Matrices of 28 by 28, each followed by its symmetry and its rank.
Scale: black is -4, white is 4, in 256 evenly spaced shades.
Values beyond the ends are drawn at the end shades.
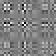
symmetric, rank two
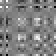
symmetric, rank two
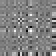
symmetric, rank two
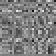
neither, rank three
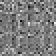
neither, rank five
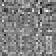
neither, rank five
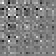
symmetric, rank three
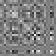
symmetric, rank three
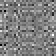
neither, rank three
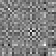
symmetric, rank three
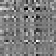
neither, rank three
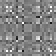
symmetric, rank three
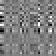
neither, rank two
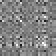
symmetric, rank three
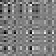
neither, rank two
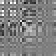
symmetric, rank two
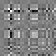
symmetric, rank two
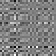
neither, rank two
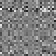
neither, rank three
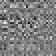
neither, rank five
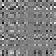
neither, rank two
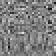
neither, rank five
